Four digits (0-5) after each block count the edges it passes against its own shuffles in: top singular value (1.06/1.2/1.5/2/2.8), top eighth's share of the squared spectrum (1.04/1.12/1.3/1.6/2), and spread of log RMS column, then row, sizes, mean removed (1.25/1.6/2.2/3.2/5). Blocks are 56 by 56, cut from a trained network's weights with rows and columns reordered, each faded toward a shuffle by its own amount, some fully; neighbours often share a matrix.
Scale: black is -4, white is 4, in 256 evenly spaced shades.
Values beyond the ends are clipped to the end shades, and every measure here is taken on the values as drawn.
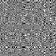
4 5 2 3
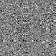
3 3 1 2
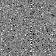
2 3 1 1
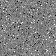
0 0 0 0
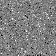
1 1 0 0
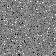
0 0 0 0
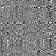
4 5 3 3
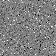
0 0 0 0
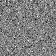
1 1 0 0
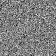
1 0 0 0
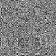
4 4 2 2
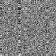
4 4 2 2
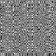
4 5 3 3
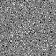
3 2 0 1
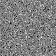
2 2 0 0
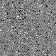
2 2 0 0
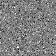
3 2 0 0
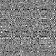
4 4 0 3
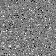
2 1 0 0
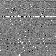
4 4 0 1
